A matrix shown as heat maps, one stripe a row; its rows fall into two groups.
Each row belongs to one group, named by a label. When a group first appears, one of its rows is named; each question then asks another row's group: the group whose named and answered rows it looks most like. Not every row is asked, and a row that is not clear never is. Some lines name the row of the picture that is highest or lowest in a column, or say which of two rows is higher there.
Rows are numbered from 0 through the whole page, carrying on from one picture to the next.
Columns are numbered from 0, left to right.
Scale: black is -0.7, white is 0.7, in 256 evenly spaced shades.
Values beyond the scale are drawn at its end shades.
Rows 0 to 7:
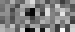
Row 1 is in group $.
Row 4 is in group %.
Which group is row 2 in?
%
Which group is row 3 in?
%
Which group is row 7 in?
%
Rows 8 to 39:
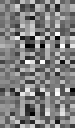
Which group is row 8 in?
$
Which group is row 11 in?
$
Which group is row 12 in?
%
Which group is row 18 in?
%
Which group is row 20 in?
%
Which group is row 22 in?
%
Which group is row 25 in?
$
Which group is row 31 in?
$
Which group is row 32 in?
%
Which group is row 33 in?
$
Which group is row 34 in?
%
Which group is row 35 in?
%
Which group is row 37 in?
%
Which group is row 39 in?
$
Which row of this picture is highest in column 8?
23
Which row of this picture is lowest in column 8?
19
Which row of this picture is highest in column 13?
30
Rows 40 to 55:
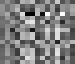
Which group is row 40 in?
$
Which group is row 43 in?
%
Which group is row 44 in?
$
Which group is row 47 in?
%
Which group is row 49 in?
$
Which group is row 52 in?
$
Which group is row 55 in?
$
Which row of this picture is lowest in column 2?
47
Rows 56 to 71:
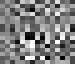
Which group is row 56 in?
$
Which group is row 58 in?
%
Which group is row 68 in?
$
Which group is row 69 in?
%
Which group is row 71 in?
%
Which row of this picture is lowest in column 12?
70
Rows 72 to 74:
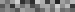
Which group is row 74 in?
$
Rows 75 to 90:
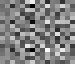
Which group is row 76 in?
%
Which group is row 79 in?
%
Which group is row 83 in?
$
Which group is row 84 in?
%
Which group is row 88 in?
$
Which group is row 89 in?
%
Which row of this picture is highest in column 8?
86
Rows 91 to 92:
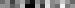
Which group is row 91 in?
%
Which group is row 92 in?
%
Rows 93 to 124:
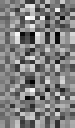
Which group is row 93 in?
%
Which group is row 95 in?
$
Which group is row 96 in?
%
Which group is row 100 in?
$
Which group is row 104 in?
$
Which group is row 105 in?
%
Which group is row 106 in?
%
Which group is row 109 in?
$
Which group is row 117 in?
%
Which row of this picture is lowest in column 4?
101
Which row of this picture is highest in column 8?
97
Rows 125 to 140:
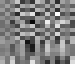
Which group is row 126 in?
$
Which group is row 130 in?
%
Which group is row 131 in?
$
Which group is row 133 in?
$
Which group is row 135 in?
%
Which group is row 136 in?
%
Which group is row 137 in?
%
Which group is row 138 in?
%
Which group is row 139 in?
%
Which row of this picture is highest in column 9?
130
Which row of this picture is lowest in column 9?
140
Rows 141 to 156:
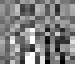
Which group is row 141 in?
$
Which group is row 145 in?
$
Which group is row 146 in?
%
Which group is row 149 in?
$
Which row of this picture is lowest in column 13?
151
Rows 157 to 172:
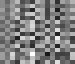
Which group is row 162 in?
$
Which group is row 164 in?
$
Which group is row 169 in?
$
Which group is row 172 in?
$
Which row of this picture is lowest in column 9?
170
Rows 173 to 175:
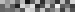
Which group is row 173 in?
%
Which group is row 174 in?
$
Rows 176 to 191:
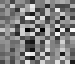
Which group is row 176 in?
%
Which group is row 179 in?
%
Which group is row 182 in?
$
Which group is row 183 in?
%
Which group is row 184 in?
$
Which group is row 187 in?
%
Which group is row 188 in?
%
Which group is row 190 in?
%
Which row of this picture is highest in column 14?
183
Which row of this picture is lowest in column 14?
191
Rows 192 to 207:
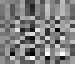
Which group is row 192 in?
%
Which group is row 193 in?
%
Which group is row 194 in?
%
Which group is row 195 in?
%
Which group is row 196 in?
$
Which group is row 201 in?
%
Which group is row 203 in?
$
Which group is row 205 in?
%
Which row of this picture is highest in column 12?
205
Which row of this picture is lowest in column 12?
206
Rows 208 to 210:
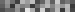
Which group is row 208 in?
$
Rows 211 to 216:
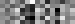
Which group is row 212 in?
%
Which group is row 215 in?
%
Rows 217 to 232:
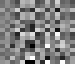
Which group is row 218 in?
$
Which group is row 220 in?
$
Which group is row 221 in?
$
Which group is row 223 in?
%
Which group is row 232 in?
%
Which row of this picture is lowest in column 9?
231
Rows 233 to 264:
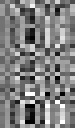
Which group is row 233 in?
$
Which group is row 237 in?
%
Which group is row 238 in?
%
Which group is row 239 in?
$
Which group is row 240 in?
%
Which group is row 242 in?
%
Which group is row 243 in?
%
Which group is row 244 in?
$
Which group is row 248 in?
%
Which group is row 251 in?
$
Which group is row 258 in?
$
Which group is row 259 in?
%
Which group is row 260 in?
%
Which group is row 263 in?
%
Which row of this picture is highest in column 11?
258
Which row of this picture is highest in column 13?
255
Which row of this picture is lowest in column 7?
258
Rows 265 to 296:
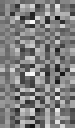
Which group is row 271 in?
%
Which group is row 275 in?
$
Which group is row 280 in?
$
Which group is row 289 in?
$
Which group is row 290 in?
%
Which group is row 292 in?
$
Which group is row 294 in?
%
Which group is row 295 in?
$
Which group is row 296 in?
%
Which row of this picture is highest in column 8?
283
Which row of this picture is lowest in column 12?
283
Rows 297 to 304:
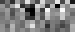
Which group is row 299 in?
%
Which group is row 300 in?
%
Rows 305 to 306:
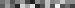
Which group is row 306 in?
$
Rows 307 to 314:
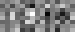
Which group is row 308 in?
%
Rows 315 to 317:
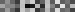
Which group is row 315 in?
$
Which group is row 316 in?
%
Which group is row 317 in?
$
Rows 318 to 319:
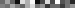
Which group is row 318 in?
$
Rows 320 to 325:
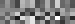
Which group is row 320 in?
$
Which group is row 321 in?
$
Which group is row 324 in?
$
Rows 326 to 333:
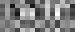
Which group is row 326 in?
%
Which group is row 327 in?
%
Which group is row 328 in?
$
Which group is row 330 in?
$
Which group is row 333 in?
$
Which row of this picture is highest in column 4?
329
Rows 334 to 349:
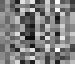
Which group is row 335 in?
%
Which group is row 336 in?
$
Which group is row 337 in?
%
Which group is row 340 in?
%
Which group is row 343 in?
%
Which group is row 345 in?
%
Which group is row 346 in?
$
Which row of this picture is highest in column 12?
343
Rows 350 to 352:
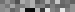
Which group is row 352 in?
%
